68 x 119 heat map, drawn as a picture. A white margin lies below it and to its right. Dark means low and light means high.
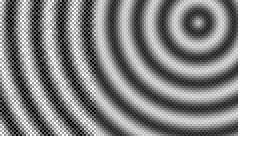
Average level on the scale: 50%. Slope: none. Seam: vertical, 40% of the way across, the right part calmer. Rings: centred on the top right. Mirror symmetry: none.
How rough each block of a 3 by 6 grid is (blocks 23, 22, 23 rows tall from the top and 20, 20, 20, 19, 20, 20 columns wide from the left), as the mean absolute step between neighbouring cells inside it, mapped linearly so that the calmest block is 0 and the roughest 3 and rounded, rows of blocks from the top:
331000
331000
331000
